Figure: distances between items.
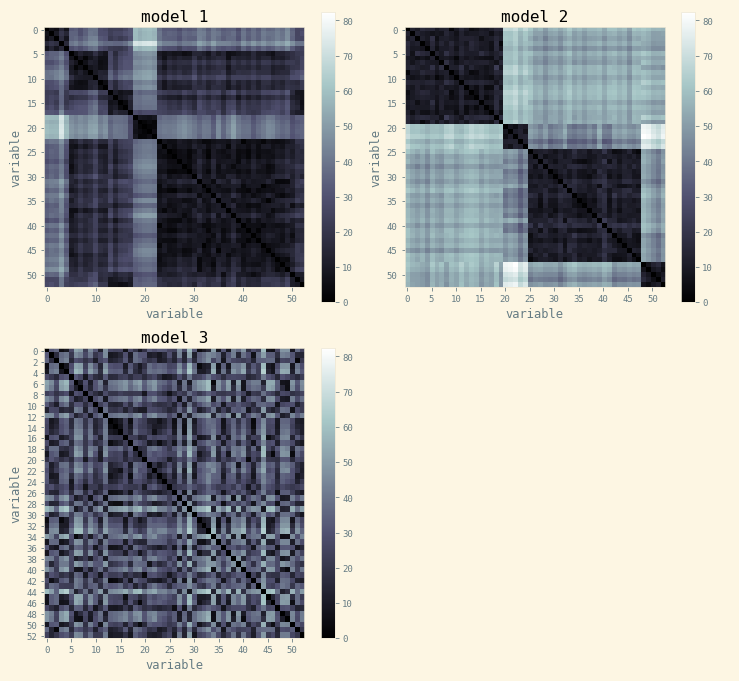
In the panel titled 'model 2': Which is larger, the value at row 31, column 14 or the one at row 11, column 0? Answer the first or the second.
the first
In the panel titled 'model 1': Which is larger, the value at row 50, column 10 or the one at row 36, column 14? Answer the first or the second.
the first
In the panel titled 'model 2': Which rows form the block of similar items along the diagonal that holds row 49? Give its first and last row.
48 to 52
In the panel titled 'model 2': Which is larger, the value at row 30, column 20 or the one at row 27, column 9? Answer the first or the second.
the second
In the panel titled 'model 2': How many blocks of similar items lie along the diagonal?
4
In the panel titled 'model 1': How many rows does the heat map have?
53
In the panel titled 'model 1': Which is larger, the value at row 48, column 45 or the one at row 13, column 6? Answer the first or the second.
the second
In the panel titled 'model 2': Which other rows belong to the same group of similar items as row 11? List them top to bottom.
0, 1, 2, 3, 4, 5, 6, 7, 8, 9, 10, 12, 13, 14, 15, 16, 17, 18, 19
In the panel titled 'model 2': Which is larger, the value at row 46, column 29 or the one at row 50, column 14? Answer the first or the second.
the second
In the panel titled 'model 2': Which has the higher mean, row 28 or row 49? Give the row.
49
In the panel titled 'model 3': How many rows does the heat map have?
53
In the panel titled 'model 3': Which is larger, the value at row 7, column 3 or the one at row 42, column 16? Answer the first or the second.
the first
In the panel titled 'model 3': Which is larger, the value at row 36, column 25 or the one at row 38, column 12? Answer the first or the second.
the first
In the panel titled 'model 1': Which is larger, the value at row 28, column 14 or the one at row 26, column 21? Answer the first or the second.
the second
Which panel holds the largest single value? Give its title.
model 2
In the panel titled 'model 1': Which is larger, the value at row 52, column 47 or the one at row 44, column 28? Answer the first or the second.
the first
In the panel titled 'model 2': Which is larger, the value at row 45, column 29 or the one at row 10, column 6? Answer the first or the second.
the first
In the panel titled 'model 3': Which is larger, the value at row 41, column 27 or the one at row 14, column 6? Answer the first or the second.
the second
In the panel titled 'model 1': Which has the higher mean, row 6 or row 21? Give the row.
21
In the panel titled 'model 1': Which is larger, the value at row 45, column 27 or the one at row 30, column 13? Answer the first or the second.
the second
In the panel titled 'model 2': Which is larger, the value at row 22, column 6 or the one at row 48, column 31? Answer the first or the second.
the first
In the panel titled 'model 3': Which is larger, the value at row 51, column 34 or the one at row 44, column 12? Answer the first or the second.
the first
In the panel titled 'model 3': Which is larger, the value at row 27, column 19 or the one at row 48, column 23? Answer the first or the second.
the first
